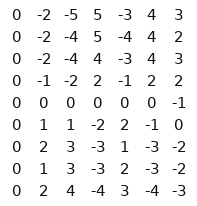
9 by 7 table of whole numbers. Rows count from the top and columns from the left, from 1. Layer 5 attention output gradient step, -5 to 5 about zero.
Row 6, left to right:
0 1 1 -2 2 -1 0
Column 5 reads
-3 -4 -3 -1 0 2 1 2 3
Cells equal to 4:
5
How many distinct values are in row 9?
6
